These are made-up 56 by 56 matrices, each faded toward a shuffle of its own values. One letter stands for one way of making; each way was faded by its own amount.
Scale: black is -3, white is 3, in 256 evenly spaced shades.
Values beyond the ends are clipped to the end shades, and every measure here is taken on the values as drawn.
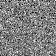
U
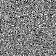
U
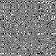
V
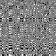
V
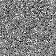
U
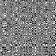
V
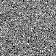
U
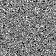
U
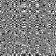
V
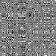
V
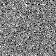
U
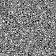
U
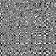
V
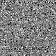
U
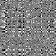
V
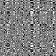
V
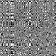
V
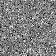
U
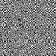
V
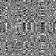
V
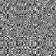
V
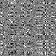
V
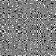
V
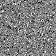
U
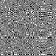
V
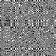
V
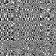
V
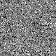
U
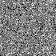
U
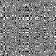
V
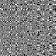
V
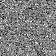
U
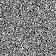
U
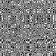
V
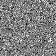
U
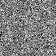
U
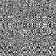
V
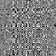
V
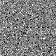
U
